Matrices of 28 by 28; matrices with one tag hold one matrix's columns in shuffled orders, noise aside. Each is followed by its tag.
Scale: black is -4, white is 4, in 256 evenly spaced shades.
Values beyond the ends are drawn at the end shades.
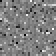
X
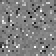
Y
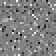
X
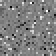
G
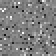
G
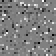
X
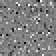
X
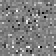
Y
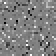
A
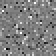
G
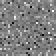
G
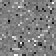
A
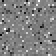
X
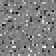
Y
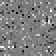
Y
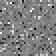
G
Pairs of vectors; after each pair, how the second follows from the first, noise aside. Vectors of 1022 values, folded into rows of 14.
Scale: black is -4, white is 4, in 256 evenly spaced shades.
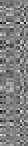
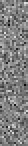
shuffled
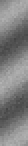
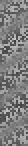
sign-scrambled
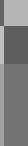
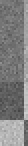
reversed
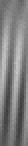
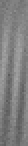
shrunk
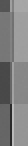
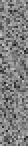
shuffled
